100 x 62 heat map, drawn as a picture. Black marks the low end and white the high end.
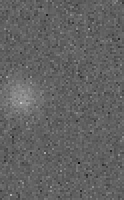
The middle left is the ninth with the highest average. Overall the values sit about 40% of the way up the scale. Neither half mirrors the other. No single row or column stands out from its neighbours. One bump rises in the middle left. There are no regular stripes.
